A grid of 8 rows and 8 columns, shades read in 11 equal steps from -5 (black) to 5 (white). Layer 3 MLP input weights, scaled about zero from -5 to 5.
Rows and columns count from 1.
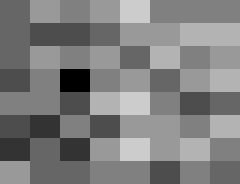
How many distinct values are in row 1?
4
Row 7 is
-3 -1 -3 1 3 1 2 0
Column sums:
-9 -5 -13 2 11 2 3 5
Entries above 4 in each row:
0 0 0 0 0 0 0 0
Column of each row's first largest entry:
5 7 6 8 5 8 5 1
